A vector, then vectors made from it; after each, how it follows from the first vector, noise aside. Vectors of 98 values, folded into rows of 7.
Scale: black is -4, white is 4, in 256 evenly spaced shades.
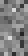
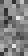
reversed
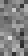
copied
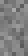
shrunk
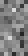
copied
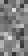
copied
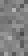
shrunk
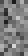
reversed
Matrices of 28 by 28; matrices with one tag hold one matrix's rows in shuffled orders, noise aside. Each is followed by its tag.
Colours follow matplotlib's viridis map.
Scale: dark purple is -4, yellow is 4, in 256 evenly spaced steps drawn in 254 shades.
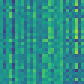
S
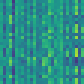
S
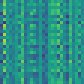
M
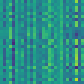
S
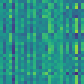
S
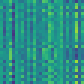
S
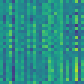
S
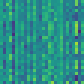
S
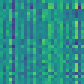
S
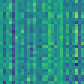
S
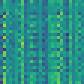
M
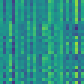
S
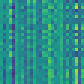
S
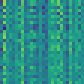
M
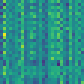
M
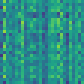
M
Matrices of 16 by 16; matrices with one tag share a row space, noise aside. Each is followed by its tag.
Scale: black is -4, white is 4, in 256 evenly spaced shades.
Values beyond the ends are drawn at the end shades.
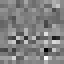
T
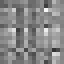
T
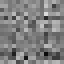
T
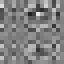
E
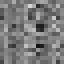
E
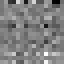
T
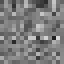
E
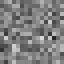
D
